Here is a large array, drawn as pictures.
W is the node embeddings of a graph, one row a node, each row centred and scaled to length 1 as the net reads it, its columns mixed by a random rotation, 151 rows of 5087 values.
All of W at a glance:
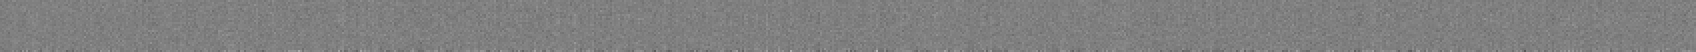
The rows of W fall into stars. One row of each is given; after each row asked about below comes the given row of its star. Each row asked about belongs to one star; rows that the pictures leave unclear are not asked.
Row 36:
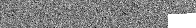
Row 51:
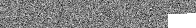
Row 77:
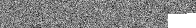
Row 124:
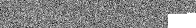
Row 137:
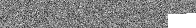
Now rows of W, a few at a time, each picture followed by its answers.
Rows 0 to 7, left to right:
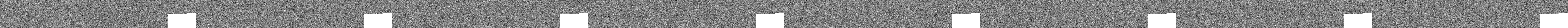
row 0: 36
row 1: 124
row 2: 77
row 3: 36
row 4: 51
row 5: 77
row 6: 36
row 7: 51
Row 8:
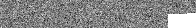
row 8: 51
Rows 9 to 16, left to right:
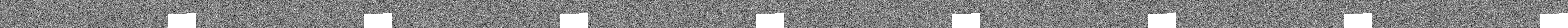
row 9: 137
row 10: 77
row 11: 124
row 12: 124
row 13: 77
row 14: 124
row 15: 51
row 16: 51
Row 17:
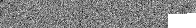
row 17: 36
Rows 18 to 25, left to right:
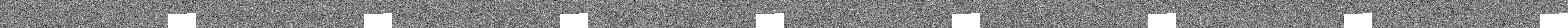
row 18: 77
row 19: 137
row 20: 36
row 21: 137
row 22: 51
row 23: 77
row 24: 124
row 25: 124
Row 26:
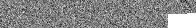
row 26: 77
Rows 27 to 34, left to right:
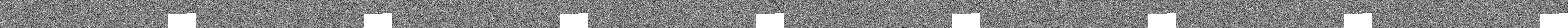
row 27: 77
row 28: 137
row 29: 137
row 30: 77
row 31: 77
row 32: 137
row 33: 137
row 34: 77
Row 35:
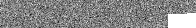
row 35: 51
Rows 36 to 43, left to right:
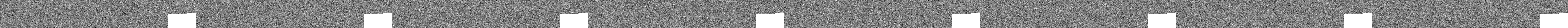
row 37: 77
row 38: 137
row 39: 124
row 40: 36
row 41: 51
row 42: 124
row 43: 51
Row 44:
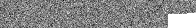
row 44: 124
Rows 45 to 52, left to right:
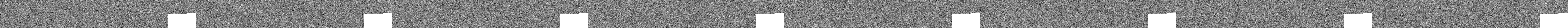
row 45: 36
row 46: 36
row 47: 36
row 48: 137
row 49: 124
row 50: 124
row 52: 137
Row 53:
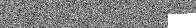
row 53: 51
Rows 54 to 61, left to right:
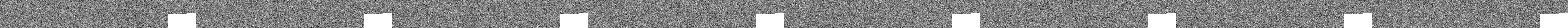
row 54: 36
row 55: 36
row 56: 36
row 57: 137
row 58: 77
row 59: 137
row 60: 51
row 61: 124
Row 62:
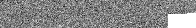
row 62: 36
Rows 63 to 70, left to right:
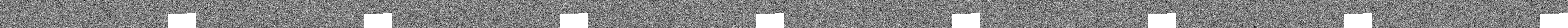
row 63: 51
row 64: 77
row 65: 137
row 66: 77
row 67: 36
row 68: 77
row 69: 137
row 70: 124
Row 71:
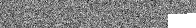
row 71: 36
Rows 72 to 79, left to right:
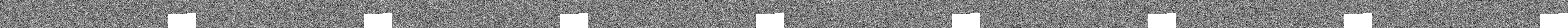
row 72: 36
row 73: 36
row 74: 137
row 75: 124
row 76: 137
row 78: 36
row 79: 137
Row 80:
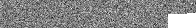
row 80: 77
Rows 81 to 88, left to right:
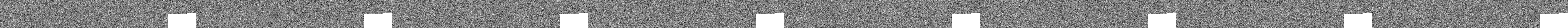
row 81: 77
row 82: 124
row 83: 51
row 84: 124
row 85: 77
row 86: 124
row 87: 77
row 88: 51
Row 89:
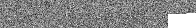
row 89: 137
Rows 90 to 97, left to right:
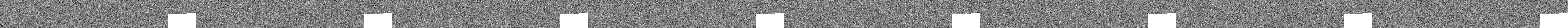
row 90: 51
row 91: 51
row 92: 36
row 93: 51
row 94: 77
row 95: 51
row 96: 137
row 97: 124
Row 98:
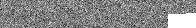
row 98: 137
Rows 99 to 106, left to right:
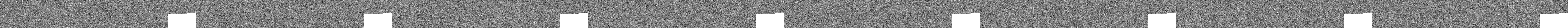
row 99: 36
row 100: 137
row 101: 77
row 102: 124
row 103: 137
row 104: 124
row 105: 124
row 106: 77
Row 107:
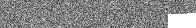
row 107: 124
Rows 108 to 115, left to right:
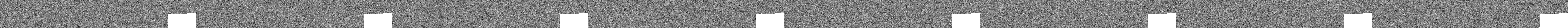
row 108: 36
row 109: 51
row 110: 77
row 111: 124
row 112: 51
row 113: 77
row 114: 77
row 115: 137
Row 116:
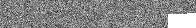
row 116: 77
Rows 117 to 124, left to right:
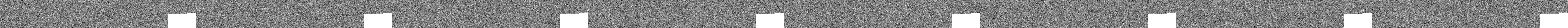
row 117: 51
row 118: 51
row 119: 124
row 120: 77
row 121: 77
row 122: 124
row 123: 137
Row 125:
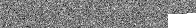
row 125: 137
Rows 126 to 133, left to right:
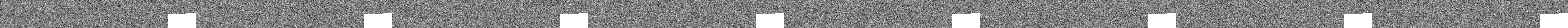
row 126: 36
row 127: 36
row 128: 36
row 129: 51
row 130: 36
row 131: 51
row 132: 77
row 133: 137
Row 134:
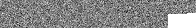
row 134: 124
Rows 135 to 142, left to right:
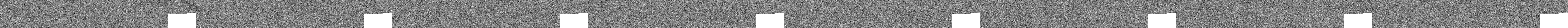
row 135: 77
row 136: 124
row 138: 36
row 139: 36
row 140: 77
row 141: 77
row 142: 124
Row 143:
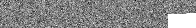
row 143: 137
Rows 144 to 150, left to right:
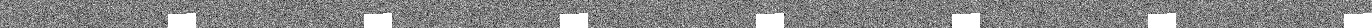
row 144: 137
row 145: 36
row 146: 36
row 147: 137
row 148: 36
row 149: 51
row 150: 36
